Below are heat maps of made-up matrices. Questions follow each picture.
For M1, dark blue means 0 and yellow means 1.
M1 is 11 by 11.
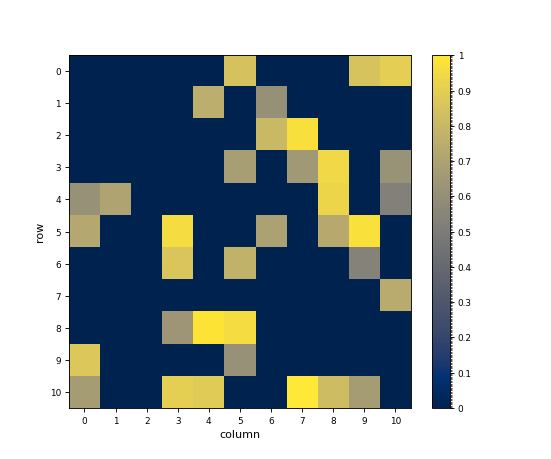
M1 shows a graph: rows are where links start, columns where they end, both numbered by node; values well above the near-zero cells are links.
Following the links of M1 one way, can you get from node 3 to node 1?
yes
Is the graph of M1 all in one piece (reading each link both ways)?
yes
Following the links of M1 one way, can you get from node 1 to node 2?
no
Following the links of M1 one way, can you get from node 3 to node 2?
no
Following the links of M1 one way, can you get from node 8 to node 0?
yes
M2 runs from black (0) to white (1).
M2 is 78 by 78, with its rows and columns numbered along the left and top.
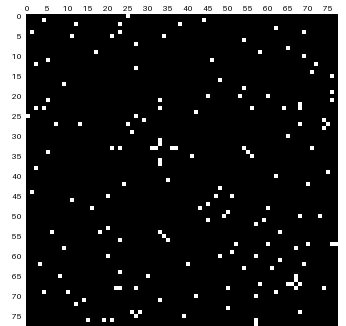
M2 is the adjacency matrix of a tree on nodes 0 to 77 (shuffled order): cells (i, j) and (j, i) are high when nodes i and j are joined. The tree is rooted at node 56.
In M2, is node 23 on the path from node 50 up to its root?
yes
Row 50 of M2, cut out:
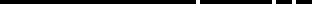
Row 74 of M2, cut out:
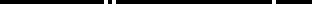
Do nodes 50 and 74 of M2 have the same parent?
yes
